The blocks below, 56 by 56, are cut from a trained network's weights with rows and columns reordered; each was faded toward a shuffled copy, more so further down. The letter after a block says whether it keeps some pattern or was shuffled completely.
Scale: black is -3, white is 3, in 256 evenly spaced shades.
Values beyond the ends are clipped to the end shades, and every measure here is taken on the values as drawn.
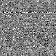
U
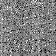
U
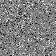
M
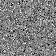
M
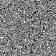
M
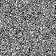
M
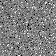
M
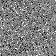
M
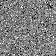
M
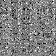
U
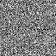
U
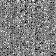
U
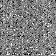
U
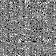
U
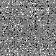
U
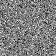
M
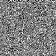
U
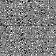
U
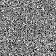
U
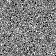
M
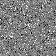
M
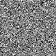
U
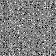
U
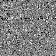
U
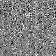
U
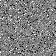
M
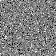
M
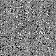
U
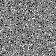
M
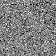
U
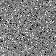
M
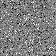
M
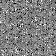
U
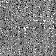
U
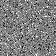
M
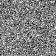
M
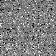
U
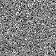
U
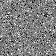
M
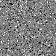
M
